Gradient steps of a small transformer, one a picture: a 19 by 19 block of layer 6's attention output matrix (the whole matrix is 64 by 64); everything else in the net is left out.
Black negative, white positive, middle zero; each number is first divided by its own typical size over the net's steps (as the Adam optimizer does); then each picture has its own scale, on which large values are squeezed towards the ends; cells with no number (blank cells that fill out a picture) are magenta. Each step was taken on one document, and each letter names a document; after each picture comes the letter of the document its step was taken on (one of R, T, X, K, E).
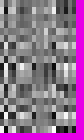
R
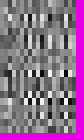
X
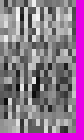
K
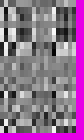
R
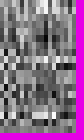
R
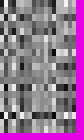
R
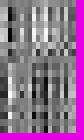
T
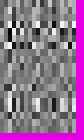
X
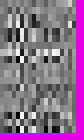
T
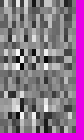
T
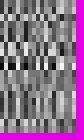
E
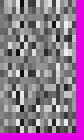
K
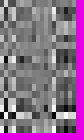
R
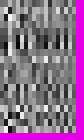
T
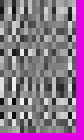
E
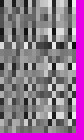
E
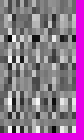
X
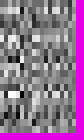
T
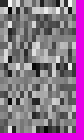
X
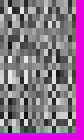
E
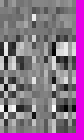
R
